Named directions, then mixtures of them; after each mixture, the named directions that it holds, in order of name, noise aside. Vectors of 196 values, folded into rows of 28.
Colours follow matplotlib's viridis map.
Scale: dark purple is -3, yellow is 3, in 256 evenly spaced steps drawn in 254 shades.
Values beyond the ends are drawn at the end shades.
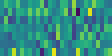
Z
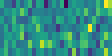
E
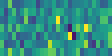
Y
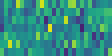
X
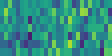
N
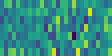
X, Y, Z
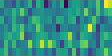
E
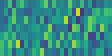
X, Y, Z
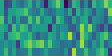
E, N, X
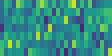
X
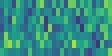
E, X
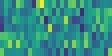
X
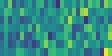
E, N, Z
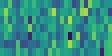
N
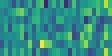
E, Z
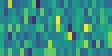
Y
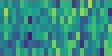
N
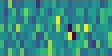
Y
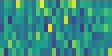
X, Z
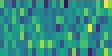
E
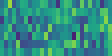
N, X, Y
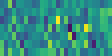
X, Y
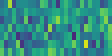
N, X, Y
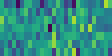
E, X, Z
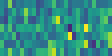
Y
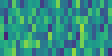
N, X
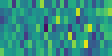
E, X, Y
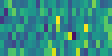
Y, Z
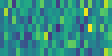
E, N, X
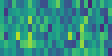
N, X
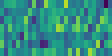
E, Y
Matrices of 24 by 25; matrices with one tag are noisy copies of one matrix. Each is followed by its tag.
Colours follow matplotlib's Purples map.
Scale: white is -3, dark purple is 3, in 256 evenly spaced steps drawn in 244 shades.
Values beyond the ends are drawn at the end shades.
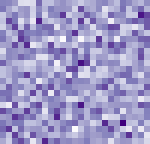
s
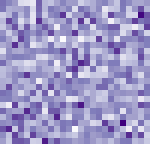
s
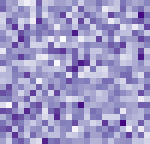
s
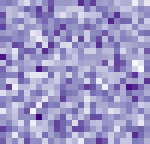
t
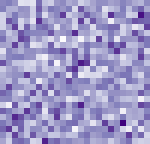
s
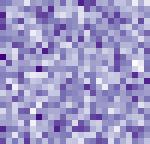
t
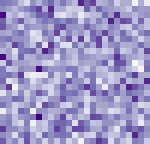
t
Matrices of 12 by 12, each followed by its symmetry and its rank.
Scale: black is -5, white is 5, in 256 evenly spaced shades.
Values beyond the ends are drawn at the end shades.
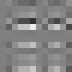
neither, rank one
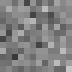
neither, full rank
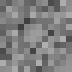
symmetric, full rank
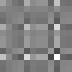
symmetric, rank one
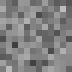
neither, full rank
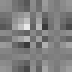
symmetric, rank one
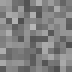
neither, full rank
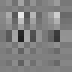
neither, rank one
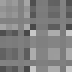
symmetric, rank one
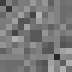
symmetric, full rank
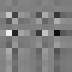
neither, rank one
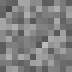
symmetric, full rank
